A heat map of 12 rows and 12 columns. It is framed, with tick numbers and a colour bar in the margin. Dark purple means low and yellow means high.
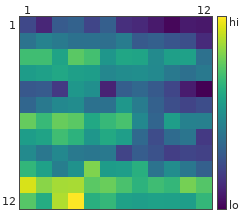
Ninth with the highest average: bottom left. Grain: streaks across. Slope: up to the bottom left. Stripes: horizontal, repeating 3 times.
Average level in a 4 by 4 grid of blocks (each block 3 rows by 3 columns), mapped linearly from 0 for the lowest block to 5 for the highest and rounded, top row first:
2210 | 2220 | 4311 | 5543
